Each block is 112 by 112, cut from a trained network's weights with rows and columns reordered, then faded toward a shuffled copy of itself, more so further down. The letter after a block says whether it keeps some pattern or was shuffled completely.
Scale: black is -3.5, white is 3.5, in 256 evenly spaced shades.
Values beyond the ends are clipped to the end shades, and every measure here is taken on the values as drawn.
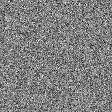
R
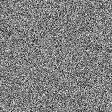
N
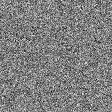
R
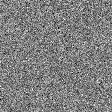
N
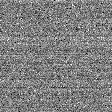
R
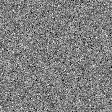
N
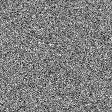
N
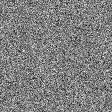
N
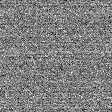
R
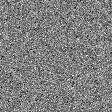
N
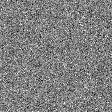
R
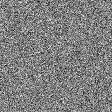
R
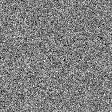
N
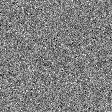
N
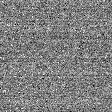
R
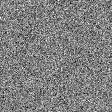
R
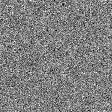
N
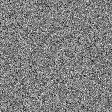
N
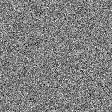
N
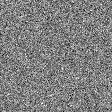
N
